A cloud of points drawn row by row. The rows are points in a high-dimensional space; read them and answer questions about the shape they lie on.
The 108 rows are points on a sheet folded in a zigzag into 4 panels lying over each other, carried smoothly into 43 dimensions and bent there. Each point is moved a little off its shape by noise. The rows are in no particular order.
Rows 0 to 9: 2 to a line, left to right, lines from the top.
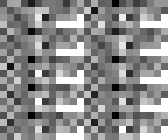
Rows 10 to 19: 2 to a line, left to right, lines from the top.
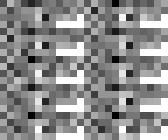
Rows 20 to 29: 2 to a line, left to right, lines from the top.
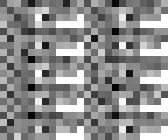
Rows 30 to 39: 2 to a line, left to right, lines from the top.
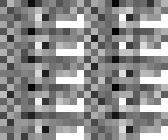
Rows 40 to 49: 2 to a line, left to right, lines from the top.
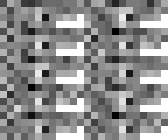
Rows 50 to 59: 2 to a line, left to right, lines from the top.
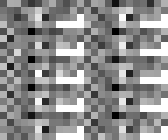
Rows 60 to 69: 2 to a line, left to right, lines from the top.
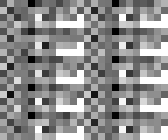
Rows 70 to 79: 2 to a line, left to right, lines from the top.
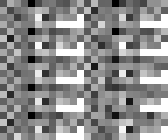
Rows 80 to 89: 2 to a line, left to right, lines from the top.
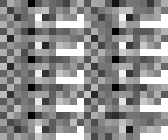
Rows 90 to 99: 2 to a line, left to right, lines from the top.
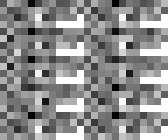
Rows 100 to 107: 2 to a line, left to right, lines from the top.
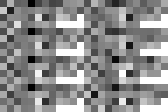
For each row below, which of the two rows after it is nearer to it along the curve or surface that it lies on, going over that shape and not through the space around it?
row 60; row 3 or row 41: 3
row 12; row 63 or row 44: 44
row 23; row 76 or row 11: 11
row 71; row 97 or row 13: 97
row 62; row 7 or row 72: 72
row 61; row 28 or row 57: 57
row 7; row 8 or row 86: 86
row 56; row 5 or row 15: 15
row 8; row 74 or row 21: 74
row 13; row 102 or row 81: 81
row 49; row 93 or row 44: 93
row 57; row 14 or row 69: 69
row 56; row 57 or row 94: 94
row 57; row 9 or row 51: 9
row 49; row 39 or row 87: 87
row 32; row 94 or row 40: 94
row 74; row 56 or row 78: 78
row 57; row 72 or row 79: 72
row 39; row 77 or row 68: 77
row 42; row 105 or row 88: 105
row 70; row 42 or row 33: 33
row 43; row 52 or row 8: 52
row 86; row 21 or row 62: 21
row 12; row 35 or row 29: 29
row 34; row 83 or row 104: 104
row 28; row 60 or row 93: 60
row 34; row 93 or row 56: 93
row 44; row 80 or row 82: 82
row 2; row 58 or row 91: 91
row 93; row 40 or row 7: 40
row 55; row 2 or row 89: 89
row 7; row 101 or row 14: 14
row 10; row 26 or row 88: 88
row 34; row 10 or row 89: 89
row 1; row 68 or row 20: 68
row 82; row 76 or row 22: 22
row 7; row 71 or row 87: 87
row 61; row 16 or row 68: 68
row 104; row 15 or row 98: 15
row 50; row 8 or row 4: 8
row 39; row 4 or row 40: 40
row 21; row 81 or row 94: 81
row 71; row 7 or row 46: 46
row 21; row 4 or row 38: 38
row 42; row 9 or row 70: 9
